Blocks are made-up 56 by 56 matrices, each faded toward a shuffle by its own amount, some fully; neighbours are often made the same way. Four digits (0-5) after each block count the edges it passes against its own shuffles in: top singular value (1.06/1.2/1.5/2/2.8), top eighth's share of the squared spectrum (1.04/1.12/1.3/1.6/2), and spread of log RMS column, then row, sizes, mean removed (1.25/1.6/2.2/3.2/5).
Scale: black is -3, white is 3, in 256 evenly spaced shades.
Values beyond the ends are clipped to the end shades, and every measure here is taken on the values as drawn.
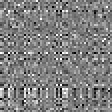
5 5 3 3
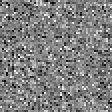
2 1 0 0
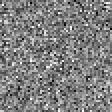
0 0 0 0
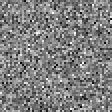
1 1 0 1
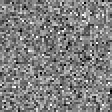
0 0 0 0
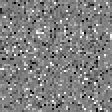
2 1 0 0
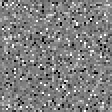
0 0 0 0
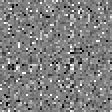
3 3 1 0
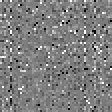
4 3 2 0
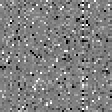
3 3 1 0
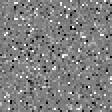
1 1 0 0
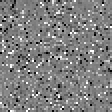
1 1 0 0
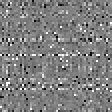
4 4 2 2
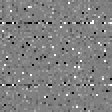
4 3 0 1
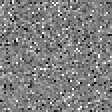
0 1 0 0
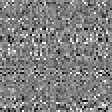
4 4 2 3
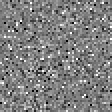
2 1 0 0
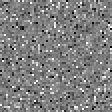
0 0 0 0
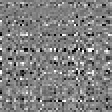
4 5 3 4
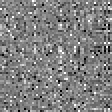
3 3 2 0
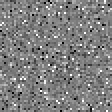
0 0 0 0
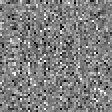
4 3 2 1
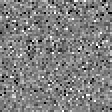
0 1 0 1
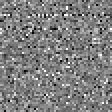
1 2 0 2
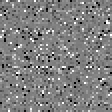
3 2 0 1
